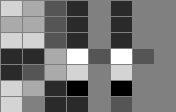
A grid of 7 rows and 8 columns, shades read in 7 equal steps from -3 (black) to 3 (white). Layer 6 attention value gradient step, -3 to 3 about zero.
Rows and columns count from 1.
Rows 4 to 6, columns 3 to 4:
1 3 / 1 2 / -2 -3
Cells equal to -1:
7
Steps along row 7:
down down same up down up same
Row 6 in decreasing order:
2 1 0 0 0 -2 -3 -3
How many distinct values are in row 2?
4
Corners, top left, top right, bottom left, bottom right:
2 0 2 0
